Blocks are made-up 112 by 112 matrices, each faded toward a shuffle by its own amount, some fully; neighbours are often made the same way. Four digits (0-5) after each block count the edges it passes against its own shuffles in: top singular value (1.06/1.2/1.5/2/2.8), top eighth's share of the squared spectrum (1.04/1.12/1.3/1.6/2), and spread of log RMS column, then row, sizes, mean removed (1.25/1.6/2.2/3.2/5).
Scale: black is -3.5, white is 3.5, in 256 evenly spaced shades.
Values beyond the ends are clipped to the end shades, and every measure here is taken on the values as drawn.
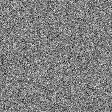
0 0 0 0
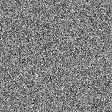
1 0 0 0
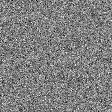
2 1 0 0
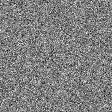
0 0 0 0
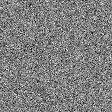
0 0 0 0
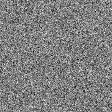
1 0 0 0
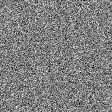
0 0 0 0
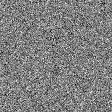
0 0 0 0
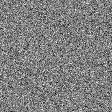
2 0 0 0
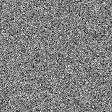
0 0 0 0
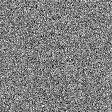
0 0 0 0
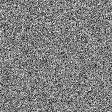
0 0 0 0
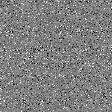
1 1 0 2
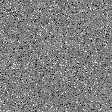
2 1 0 0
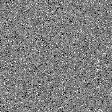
0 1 2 0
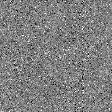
1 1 2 0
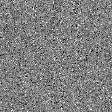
0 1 2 0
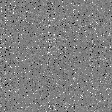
2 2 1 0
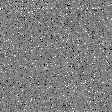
3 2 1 0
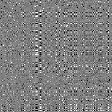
5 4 3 3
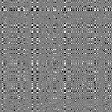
5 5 4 4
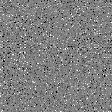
4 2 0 1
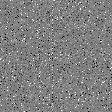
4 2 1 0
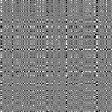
5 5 4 4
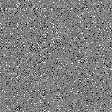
4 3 1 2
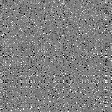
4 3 2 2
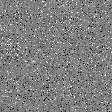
3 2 1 0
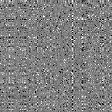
5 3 3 2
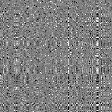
5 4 3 2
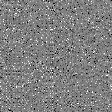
4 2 1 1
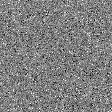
0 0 0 1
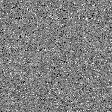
1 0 0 2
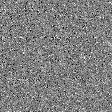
1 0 0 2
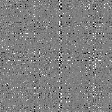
4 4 3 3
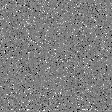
2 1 0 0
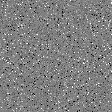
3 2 1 1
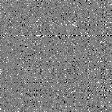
4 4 2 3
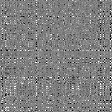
5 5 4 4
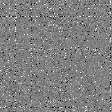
4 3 2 2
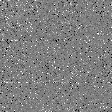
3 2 1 1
